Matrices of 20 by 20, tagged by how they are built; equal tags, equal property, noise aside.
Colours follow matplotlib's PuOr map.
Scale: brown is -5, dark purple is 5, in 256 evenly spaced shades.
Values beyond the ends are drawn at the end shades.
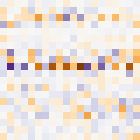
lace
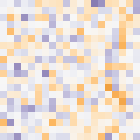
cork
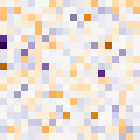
cork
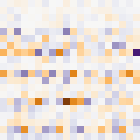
lace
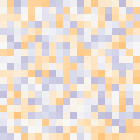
cork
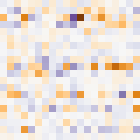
lace
